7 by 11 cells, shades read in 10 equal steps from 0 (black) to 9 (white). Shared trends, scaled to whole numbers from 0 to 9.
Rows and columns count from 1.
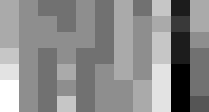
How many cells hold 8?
4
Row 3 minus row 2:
0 0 0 1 0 0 0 0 1 -1 -1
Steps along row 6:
down down up down up same up up down up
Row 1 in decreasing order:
7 6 6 6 5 5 4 4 4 4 1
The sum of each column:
51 35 30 36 31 31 40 36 51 5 32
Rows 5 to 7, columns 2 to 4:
5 4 6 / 5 4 5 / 5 4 7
